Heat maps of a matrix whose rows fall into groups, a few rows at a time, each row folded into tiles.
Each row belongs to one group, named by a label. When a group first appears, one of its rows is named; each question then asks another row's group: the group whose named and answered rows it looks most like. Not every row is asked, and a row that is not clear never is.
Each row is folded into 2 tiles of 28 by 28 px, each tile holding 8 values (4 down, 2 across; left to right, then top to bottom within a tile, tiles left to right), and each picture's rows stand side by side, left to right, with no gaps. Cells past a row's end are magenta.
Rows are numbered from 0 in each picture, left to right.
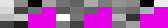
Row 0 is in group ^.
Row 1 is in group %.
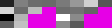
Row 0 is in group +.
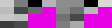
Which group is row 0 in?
^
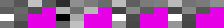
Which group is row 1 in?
+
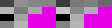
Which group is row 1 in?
+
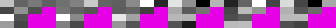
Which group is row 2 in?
%
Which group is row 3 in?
^
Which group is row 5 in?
^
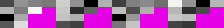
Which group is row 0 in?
+
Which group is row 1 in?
^
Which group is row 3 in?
^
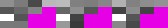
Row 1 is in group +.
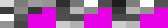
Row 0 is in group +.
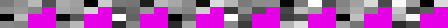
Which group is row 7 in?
^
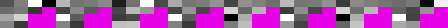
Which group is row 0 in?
%
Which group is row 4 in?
+
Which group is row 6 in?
+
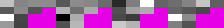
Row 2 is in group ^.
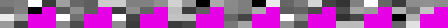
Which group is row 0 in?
%
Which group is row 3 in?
^
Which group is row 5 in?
%
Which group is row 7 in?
+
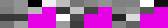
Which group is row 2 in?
%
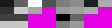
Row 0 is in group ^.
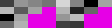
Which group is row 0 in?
+
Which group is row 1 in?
^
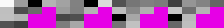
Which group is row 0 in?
^
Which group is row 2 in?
+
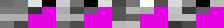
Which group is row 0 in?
%
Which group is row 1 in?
^
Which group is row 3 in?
^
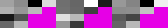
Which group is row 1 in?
%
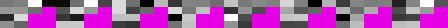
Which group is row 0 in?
%
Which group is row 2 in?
^
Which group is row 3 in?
+
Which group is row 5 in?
^
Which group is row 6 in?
+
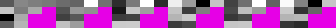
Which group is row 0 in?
+
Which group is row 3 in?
^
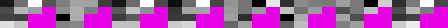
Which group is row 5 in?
+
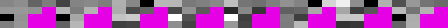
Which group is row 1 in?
+
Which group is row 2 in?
^
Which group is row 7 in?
+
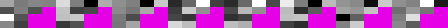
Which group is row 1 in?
^
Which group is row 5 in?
^
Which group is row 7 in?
%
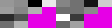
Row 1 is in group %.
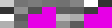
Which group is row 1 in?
%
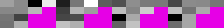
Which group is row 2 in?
+
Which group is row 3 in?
+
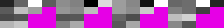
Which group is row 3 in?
%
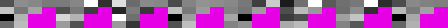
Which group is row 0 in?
+
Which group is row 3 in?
+
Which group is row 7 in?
+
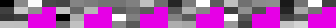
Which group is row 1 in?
+
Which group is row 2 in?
%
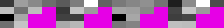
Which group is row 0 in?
+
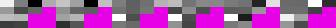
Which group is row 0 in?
^
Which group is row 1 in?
^
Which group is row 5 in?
%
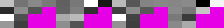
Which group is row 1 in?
%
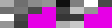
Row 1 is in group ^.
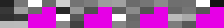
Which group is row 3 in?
%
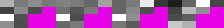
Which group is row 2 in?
%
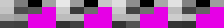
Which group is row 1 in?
^
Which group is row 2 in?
^
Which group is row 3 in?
^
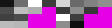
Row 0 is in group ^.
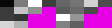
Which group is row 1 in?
%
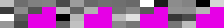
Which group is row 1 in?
+
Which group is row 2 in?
%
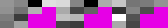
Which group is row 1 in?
^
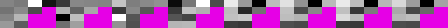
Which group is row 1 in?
+
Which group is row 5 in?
^
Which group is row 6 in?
^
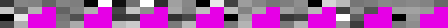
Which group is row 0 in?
+
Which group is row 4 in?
+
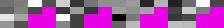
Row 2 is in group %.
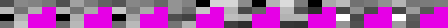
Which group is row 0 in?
+
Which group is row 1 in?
+
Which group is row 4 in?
^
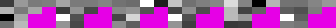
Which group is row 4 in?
^
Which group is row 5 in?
%
